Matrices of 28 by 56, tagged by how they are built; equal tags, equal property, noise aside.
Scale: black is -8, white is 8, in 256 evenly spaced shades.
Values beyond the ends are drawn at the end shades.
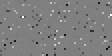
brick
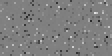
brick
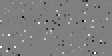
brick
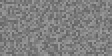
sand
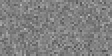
sand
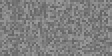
sand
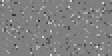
brick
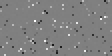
brick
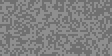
sand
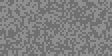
sand
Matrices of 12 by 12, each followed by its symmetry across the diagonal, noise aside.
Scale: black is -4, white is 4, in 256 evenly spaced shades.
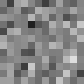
neither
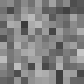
neither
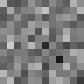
symmetric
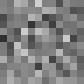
antisymmetric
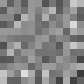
symmetric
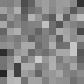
neither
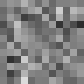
antisymmetric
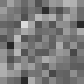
symmetric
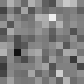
antisymmetric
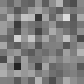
antisymmetric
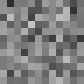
neither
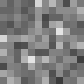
symmetric
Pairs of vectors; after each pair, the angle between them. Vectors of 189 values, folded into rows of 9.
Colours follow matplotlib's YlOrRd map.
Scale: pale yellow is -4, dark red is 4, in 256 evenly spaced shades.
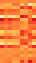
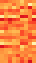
nearly parallel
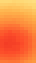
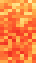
partly aligned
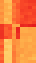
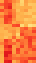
nearly opposite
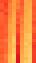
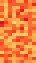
orthogonal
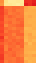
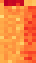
nearly opposite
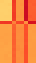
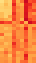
nearly parallel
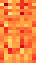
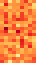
partly aligned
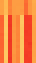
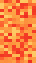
orthogonal
